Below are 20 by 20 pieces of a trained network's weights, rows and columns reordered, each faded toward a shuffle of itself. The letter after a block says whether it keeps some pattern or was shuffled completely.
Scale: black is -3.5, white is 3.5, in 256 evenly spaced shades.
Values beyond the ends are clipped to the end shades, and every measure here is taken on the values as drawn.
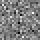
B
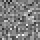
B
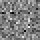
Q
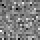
B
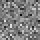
B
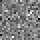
B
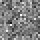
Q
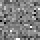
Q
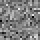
B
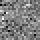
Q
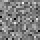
B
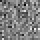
B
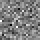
B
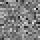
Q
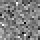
B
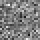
B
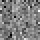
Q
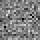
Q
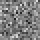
B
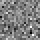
B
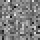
Q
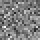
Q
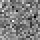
B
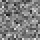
Q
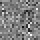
Q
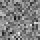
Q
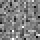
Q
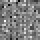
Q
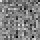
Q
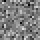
B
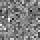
B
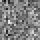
Q
